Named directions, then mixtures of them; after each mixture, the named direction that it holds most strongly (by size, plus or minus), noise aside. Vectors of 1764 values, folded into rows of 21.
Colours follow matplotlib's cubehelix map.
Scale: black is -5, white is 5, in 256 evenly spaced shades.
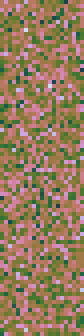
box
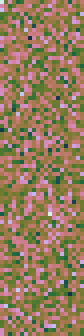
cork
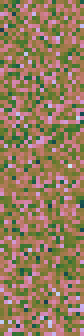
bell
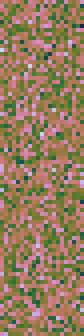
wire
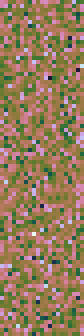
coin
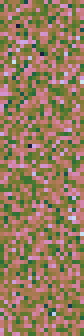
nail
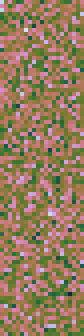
cork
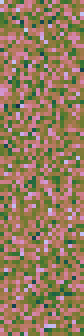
cork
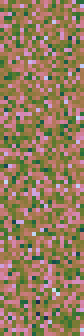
coin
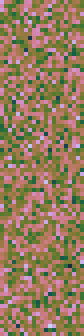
cork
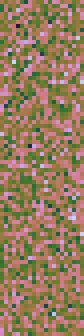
nail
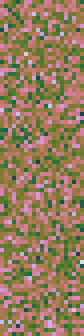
bell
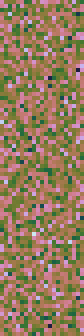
coin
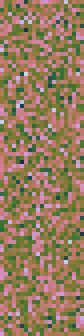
box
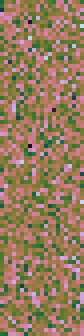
wire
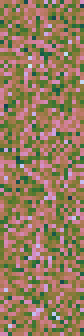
wire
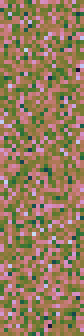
coin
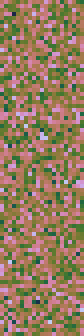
bell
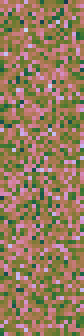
box
